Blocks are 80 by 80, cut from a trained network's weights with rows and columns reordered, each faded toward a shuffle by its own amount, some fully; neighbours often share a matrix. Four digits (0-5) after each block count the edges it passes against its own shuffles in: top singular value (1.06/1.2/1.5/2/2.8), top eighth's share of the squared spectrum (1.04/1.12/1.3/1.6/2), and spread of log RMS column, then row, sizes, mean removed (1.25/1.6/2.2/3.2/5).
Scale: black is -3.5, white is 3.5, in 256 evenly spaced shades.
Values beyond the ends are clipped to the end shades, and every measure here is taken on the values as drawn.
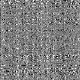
3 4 0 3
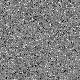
0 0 0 0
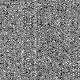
2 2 0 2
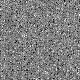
1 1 0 0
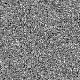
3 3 1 0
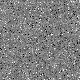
0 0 0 0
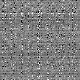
3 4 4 2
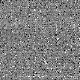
2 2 2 1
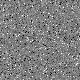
0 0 0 0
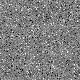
0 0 0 0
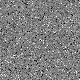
0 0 0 0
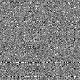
3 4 1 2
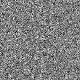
2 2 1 0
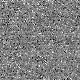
1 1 1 0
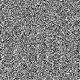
3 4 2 1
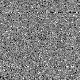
2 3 0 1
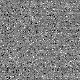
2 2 1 1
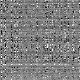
3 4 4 2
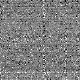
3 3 3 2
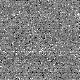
2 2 1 1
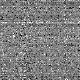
3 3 3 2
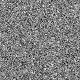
1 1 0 0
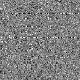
3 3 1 2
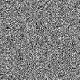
3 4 2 1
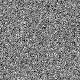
2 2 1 0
